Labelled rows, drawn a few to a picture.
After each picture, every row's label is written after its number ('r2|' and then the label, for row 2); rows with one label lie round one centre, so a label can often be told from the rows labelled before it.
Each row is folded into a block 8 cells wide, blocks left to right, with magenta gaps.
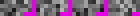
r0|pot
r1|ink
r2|pot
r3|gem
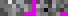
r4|gem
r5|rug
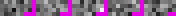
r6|pot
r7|gem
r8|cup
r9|ink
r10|rug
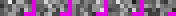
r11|gem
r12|gem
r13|cup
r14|gem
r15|pot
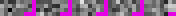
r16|rug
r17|ink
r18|gem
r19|gem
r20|cup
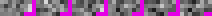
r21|cup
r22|gem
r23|cup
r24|rug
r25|rug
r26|rug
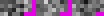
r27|ink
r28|gem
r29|rug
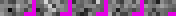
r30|rug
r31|gem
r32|pot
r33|rug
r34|rug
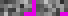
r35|ink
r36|gem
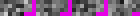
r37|ink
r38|rug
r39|ink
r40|rug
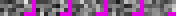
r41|ink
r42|ink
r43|gem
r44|ink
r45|cup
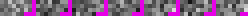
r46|gem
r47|pot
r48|ink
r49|pot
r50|cup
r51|ink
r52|cup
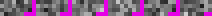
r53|pot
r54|rug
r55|cup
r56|gem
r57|pot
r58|ink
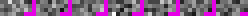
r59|gem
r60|rug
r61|cup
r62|ink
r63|ink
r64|pot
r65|pot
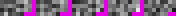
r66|ink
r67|ink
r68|ink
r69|cup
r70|pot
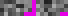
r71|ink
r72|rug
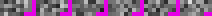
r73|ink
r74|ink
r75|pot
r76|gem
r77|pot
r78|gem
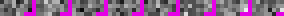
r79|pot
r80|gem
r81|rug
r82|rug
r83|pot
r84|ink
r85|cup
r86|cup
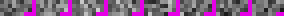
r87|pot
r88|cup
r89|gem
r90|gem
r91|ink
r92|pot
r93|pot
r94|pot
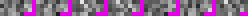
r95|cup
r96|cup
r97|gem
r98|gem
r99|ink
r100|cup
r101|gem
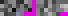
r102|pot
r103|cup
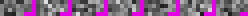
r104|pot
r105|gem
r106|ink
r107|gem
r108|ink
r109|cup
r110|rug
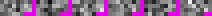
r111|cup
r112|rug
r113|cup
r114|gem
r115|ink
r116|gem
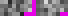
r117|cup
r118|gem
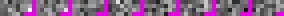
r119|cup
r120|cup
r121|rug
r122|gem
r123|ink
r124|ink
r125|pot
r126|ink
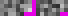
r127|cup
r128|ink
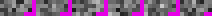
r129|pot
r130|rug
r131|ink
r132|rug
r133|rug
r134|pot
